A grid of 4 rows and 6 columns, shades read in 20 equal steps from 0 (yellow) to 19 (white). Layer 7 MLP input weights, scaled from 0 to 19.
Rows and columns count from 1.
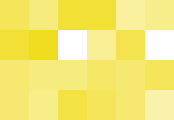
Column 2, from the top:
8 0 8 9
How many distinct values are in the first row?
5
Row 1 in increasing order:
2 2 5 8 9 11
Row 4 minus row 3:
0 1 -5 -1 0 7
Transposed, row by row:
5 2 7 7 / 8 0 8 9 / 2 19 8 3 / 2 10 6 5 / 11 4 7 7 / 9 19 5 12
